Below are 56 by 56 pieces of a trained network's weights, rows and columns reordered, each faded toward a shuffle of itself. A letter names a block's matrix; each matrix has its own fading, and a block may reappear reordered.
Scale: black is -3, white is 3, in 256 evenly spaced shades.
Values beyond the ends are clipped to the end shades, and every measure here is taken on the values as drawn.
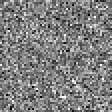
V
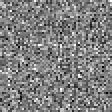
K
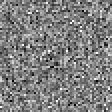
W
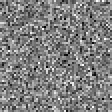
V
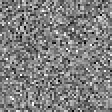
V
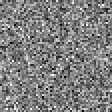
V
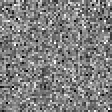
W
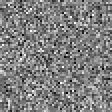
V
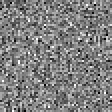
K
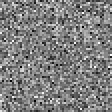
V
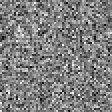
K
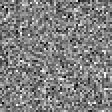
V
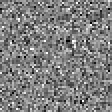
K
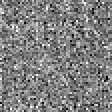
W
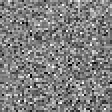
K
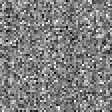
W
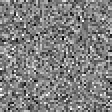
K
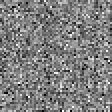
W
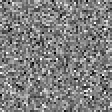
V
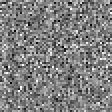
W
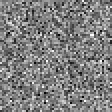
K
